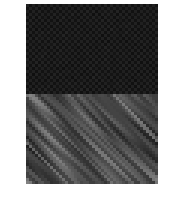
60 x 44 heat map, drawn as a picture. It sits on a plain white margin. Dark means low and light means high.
The table splits into 2 rows of 1 panel. Panel 1,1: very low, checkered, faint in contrast. Panel 2,1: low, slanting down to the right.
